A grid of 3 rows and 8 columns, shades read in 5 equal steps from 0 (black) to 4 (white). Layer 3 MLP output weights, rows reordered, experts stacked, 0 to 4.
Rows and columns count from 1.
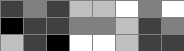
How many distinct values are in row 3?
4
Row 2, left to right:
0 1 1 2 2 3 1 2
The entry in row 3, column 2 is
1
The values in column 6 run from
3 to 4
